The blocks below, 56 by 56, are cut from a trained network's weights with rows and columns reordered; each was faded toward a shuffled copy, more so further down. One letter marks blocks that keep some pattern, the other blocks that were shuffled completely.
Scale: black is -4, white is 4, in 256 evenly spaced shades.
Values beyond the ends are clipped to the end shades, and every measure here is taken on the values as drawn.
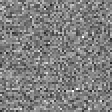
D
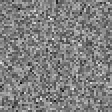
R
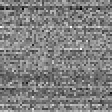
D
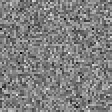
R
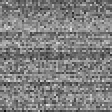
D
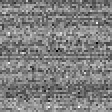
D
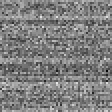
D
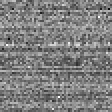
D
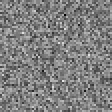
R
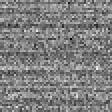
D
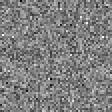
R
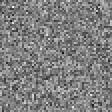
R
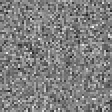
R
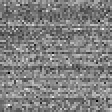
D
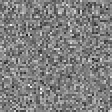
D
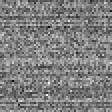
D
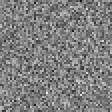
R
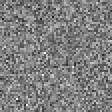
R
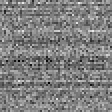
D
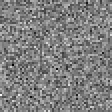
R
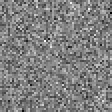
R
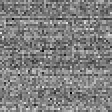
D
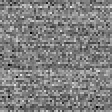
D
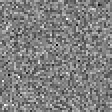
R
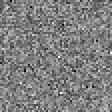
R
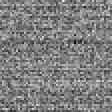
D
